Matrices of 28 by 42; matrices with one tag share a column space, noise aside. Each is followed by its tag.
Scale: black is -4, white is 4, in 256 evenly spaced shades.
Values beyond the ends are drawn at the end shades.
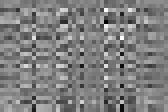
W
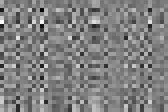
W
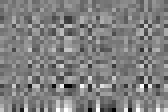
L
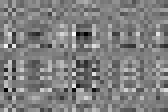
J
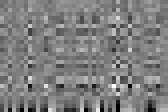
L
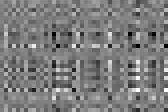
J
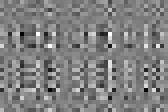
J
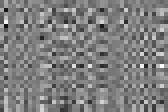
W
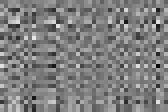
W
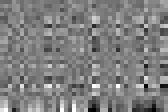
L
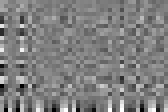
L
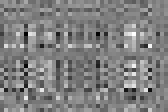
J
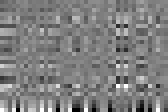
L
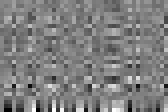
L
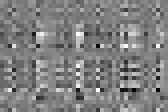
J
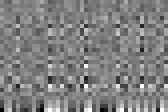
L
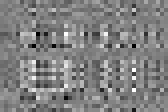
J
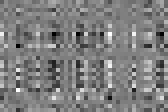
J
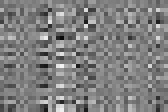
W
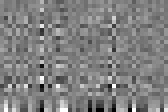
L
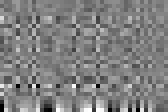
L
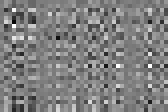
W
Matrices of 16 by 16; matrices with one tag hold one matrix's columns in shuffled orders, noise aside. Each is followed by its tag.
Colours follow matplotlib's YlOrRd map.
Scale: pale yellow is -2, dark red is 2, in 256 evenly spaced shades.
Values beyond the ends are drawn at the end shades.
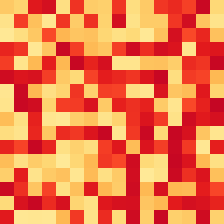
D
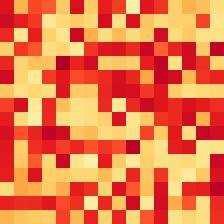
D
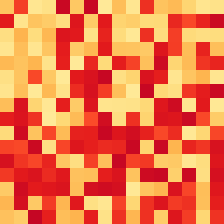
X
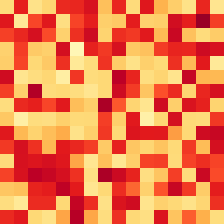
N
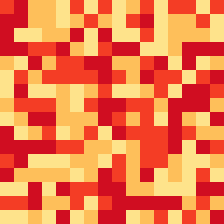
D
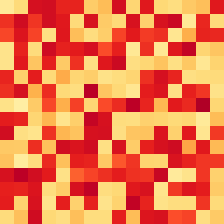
N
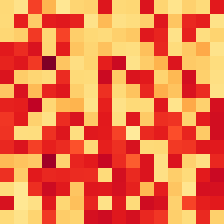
X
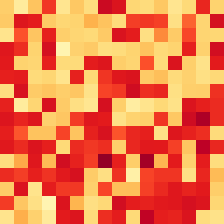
X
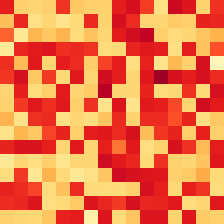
D
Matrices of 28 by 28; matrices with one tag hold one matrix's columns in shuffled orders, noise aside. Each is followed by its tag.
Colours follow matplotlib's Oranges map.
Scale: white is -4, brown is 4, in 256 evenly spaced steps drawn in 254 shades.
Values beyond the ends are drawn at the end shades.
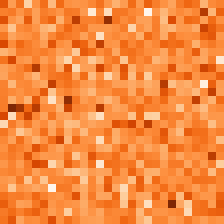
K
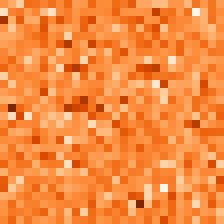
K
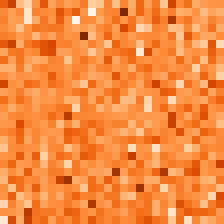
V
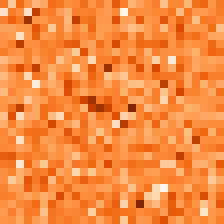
K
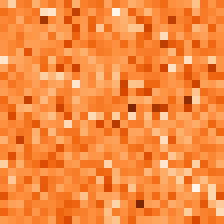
K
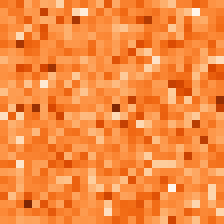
K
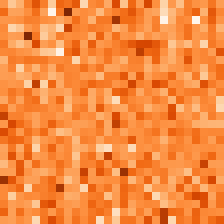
V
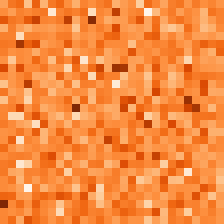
K
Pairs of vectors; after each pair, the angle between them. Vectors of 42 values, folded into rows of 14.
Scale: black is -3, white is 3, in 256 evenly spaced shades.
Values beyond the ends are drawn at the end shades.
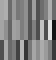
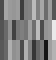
partly opposed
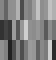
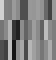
orthogonal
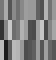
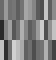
nearly parallel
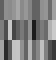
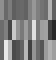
nearly opposite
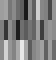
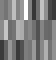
partly opposed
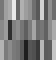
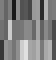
nearly opposite
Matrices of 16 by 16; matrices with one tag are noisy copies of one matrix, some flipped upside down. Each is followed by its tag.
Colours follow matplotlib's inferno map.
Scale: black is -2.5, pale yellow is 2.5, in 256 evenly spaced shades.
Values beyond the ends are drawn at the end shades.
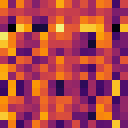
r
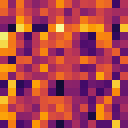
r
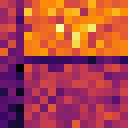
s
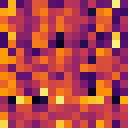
r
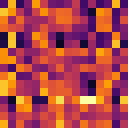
r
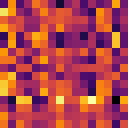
r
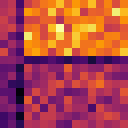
s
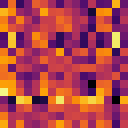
r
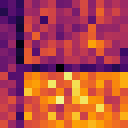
s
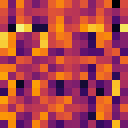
r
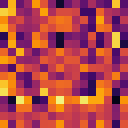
r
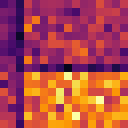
s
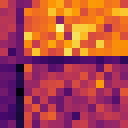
s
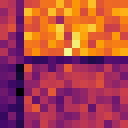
s
